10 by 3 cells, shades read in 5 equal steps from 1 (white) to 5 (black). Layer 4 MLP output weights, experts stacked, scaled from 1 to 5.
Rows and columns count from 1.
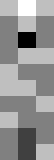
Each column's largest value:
3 5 3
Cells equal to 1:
1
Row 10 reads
3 4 2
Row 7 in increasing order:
2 3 3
